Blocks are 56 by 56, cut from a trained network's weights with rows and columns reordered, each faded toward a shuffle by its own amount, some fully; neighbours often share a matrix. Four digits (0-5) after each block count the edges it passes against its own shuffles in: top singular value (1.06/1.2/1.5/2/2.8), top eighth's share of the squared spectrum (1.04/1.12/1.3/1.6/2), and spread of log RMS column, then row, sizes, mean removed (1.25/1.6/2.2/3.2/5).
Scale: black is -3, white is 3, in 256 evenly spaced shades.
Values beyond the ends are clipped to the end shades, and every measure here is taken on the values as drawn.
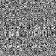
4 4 2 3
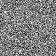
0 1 0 0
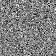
1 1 0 0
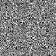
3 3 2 2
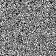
1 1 0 0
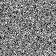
0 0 0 0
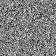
0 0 0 0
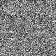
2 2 0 0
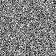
1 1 0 0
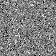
0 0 0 0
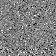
2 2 0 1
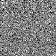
2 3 1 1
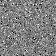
1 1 0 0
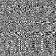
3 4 2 3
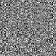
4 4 2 2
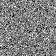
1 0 0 0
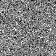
1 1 0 0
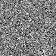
0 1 0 0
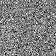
2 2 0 1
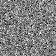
0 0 0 0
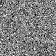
2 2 0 1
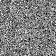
0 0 0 0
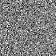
2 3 2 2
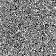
0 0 0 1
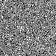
0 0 0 0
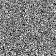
2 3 0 1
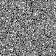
0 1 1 0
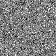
0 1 0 0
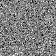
0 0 0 0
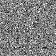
2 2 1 1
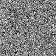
1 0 0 0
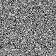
2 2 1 0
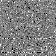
2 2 0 1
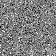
0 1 0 0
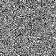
2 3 1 1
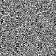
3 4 2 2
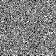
2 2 0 1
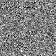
2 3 0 1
